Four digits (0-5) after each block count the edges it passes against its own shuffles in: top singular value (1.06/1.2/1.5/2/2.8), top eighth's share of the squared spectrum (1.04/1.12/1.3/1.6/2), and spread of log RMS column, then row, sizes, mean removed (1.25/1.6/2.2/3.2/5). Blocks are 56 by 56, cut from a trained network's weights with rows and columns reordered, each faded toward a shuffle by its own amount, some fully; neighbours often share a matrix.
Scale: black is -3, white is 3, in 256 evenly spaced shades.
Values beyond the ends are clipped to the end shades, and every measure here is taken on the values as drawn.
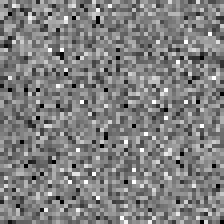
0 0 0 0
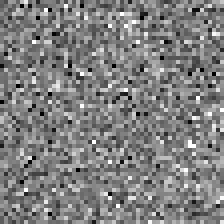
0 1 0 0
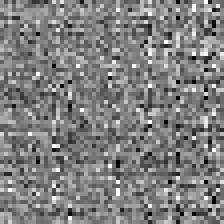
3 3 3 0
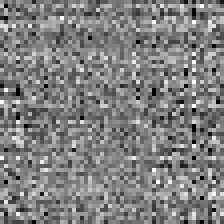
3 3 3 0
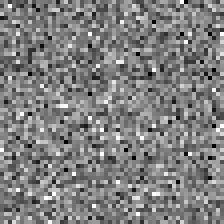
0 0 0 0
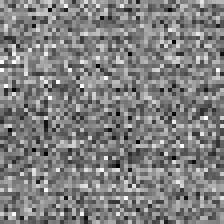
3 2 1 0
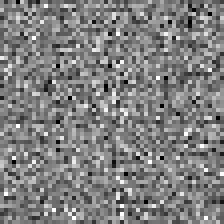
1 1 0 0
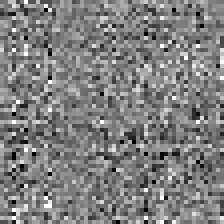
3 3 3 0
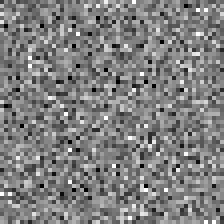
0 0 0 0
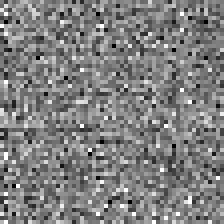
2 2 1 0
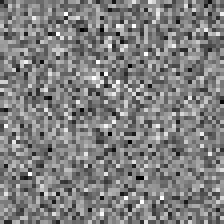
0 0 0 0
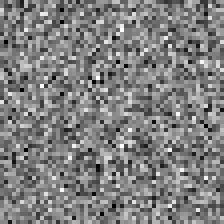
1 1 0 0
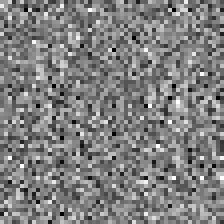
2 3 2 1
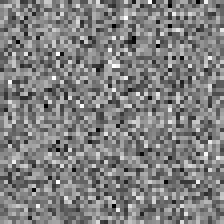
2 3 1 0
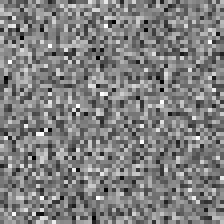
1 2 0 0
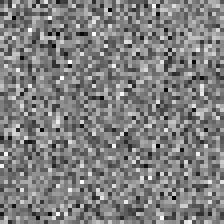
1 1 0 0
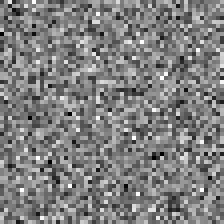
1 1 0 0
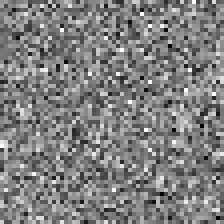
1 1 0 0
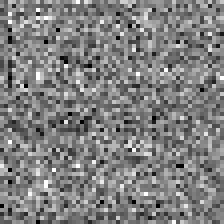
2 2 2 0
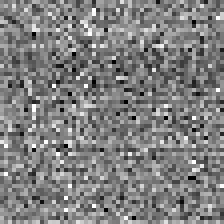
2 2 2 0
